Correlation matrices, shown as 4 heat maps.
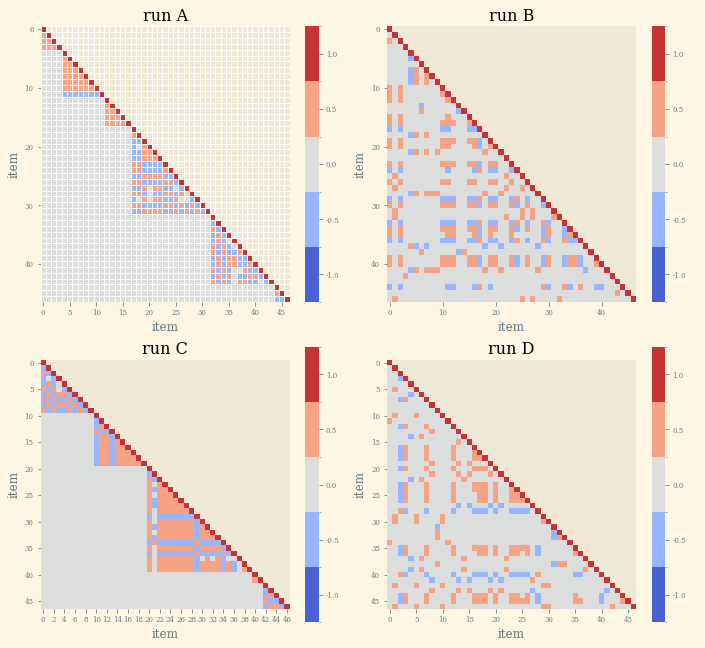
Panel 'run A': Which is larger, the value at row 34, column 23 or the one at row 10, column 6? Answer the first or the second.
the second
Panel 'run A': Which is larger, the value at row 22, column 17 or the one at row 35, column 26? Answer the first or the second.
the second
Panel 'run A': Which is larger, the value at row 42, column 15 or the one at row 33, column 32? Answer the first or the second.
the first
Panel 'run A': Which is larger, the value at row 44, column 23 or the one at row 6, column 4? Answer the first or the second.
the second
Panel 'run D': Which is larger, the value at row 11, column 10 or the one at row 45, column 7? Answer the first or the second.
the second
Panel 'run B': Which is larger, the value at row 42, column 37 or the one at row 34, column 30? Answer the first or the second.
the second
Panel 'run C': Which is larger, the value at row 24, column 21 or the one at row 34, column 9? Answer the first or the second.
the second
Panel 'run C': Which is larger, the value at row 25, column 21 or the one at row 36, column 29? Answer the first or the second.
the second
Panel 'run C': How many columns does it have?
47
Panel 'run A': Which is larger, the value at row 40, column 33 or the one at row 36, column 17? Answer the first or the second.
the first
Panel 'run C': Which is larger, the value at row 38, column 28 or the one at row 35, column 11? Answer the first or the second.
the first
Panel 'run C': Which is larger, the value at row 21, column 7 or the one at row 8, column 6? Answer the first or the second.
the second
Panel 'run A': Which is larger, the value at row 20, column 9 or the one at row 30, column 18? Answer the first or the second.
the second
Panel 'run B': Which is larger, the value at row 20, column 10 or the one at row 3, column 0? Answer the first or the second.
the first
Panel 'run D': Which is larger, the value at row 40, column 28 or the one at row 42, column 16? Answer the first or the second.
the first
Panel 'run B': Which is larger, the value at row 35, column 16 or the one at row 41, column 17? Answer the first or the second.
the first
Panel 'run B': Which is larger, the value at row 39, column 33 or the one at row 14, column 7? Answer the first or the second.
the second
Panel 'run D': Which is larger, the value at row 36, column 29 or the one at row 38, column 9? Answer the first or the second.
the second
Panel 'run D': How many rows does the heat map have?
47
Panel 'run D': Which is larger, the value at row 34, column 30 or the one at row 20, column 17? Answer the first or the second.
the second
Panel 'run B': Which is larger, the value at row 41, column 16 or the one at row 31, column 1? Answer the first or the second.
the second
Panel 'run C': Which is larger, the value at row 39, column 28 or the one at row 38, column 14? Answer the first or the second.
the first
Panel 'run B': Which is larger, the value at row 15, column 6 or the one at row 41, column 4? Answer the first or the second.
the first
